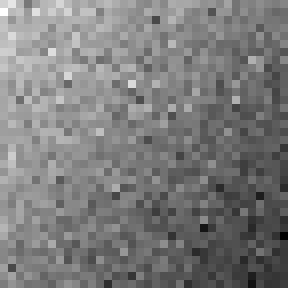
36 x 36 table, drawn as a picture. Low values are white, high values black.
The field climbs toward the bottom right. The ninth with the lowest average is the top left. The histogram is bell-shaped. No single row or column stands out from its neighbours. No regular stripes run through it. On average the colour sits 50% of the way up the scale.
